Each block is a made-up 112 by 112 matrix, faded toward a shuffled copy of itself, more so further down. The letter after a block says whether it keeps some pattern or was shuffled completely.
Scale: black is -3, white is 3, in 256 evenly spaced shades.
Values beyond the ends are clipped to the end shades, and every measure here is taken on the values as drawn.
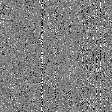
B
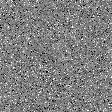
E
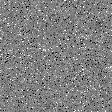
E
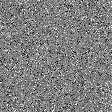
E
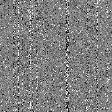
B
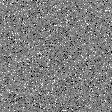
E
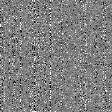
B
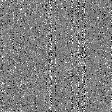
B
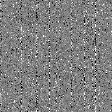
B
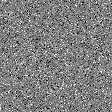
E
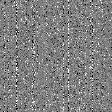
B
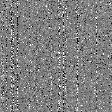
B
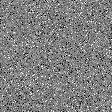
E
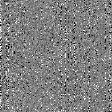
B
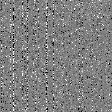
B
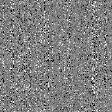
B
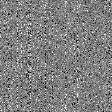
B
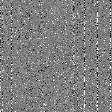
B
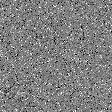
E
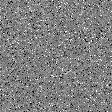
E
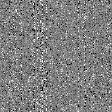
B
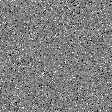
E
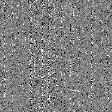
B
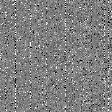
B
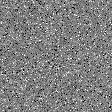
E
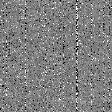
B
